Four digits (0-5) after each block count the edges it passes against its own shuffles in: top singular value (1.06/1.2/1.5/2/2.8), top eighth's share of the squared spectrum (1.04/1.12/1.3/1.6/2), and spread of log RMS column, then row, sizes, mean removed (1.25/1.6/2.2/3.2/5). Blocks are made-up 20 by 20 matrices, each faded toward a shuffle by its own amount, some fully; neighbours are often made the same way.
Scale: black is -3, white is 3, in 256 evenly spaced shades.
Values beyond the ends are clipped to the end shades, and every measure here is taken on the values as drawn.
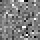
1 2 1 0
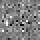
1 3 2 2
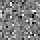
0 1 0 0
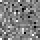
0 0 0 0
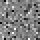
0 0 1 0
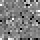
1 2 0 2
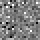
0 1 0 0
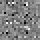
1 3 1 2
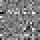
2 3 1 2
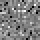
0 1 0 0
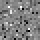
0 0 0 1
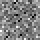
0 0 0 0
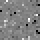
0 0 0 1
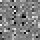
2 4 2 1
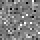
0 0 0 0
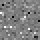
0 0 0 0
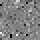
1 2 0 0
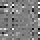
3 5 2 2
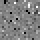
1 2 0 0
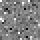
0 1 0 0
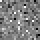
1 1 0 0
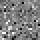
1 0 0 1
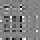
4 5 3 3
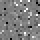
0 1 1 0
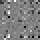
3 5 2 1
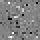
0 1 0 0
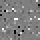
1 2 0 0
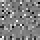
2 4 0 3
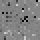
1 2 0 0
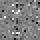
1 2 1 0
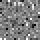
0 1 0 0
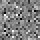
1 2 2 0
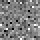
1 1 0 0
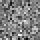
2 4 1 0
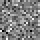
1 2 0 0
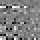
3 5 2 3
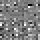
3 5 1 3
